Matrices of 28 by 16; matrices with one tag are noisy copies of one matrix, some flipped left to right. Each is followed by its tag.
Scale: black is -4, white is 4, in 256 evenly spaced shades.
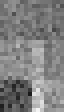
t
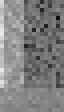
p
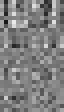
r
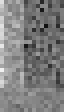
p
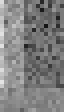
p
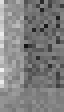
p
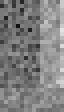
p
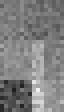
t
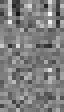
r
